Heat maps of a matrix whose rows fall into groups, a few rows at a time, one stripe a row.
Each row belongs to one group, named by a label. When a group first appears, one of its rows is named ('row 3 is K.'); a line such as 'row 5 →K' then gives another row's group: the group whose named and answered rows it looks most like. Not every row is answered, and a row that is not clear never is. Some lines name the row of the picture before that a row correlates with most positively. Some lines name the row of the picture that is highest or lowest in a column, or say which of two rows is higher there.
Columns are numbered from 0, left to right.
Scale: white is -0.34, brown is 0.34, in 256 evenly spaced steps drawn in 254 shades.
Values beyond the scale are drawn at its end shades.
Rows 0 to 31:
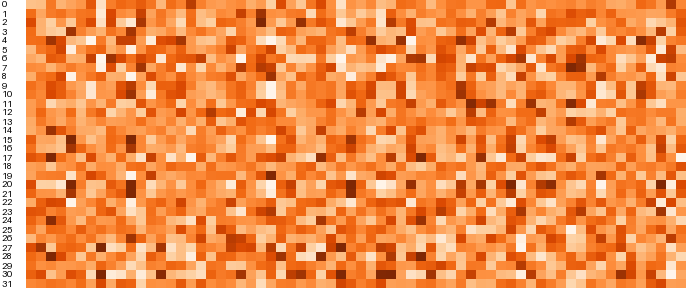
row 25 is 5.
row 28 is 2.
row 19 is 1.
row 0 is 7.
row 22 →1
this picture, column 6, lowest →4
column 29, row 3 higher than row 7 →No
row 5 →1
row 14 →2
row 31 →5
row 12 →5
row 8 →1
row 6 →7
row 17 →2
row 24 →2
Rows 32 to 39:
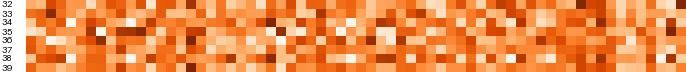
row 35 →7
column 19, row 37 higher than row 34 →No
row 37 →2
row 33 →2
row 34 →1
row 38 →1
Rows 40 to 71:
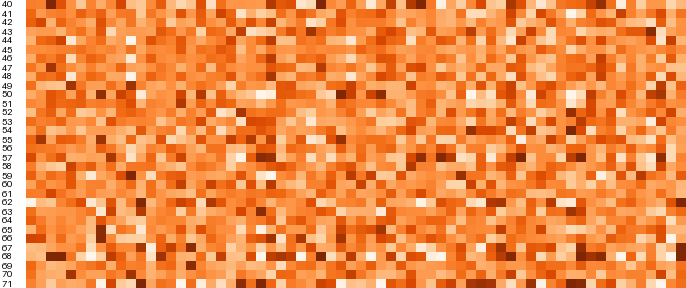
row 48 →1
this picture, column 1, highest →55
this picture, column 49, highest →57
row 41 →5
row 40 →2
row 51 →5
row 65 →5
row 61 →2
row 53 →7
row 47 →2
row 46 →1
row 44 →1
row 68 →2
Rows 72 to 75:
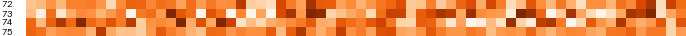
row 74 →5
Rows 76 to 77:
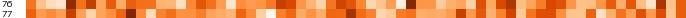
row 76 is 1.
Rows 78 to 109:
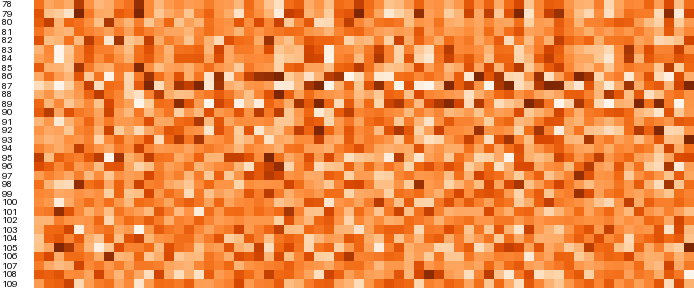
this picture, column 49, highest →89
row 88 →1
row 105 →2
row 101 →2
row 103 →1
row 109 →1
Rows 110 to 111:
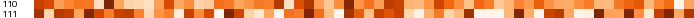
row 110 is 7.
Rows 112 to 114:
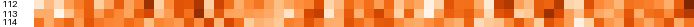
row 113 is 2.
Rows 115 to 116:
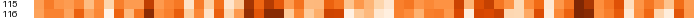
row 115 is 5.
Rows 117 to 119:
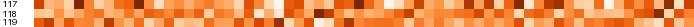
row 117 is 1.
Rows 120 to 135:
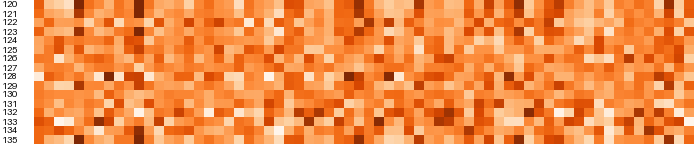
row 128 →5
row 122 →5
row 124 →5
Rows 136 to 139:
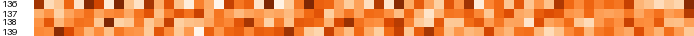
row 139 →2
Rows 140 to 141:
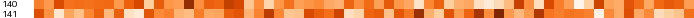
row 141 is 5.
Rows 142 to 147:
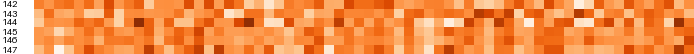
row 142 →5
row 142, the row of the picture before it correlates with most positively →140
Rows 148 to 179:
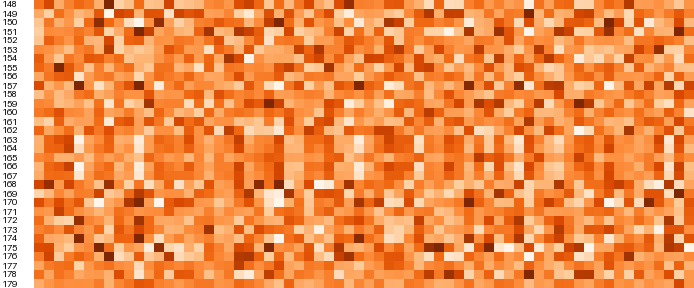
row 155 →2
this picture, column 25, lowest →168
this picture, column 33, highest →154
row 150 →1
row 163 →1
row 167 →1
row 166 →1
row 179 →7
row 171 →2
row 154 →5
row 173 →7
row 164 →1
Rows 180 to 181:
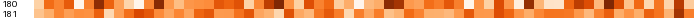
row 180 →1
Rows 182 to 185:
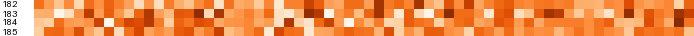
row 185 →5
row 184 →7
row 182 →5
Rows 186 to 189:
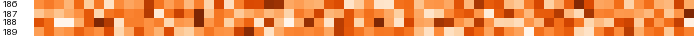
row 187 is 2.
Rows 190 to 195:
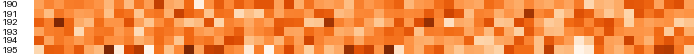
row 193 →1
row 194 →5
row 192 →2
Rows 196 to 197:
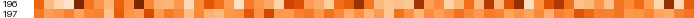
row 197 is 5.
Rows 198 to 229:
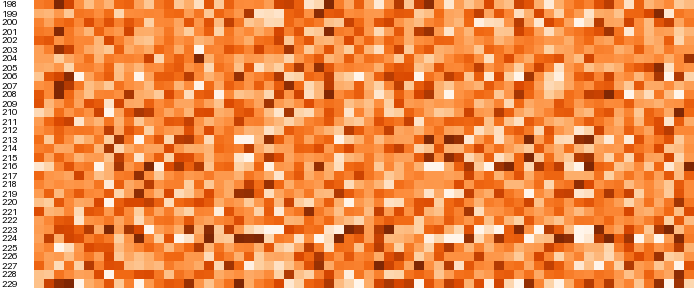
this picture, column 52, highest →224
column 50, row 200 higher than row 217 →No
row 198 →2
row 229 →1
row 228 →7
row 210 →7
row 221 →5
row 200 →5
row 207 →2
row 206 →1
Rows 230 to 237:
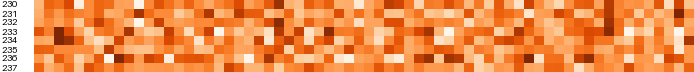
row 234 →2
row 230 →1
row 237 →5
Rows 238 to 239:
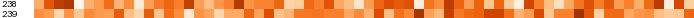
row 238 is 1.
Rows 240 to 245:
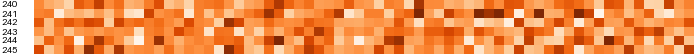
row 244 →1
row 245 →5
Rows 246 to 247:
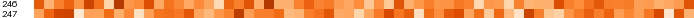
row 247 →1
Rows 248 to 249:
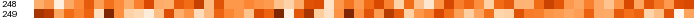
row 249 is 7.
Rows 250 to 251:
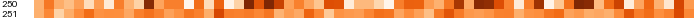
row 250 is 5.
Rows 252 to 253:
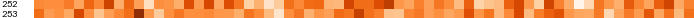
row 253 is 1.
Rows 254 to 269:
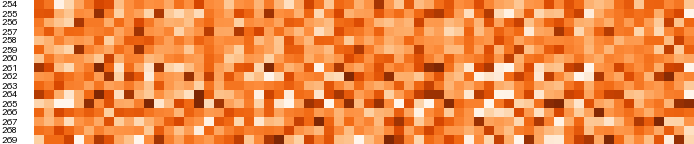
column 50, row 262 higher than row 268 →No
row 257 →7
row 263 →2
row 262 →5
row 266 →5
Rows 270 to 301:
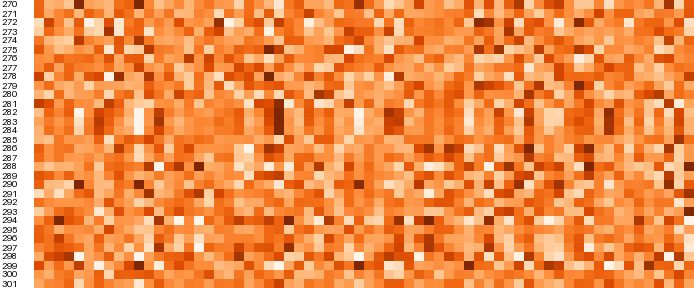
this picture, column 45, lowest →288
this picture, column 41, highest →286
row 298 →1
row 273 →5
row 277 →7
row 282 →1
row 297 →2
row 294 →2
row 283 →1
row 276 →5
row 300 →7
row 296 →2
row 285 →7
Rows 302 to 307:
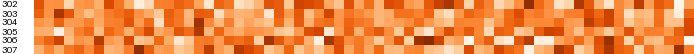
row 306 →2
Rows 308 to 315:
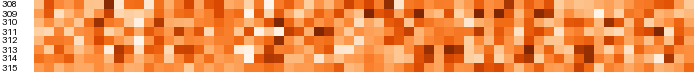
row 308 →5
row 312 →1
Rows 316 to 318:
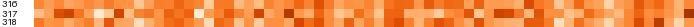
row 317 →2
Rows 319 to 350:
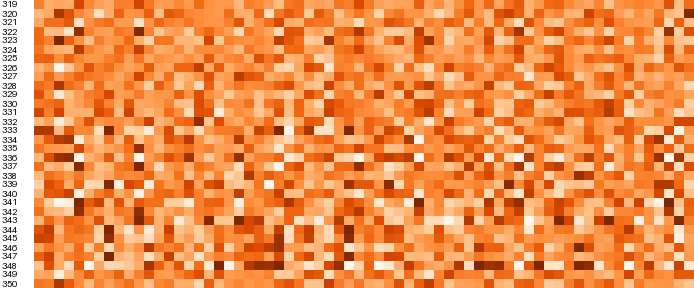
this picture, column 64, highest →343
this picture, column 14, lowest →343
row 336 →1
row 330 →2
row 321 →1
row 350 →2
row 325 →7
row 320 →2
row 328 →2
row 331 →2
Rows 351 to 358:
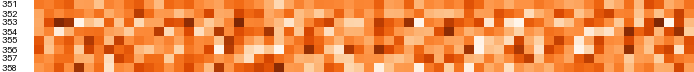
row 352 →7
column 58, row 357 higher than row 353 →Yes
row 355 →5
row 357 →7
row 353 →1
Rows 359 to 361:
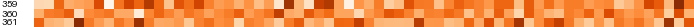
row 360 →1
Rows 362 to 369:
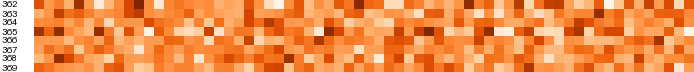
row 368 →2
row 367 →1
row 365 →2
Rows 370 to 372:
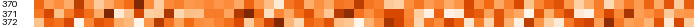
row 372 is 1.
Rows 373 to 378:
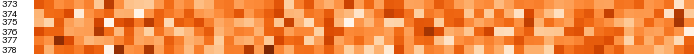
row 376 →2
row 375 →7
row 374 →1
